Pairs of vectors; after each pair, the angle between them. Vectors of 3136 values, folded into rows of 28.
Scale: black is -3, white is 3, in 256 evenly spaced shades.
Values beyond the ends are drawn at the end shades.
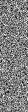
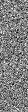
orthogonal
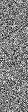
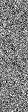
partly aligned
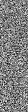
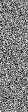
partly opposed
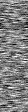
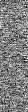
partly opposed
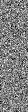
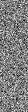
orthogonal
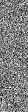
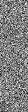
partly opposed
